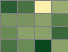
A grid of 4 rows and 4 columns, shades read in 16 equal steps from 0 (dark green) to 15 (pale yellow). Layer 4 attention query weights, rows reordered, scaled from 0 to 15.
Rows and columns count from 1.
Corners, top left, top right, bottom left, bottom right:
2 9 4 8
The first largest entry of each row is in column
3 3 2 4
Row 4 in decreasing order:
8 6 4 0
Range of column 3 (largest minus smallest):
15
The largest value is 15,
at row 1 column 3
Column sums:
19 25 31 25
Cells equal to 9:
1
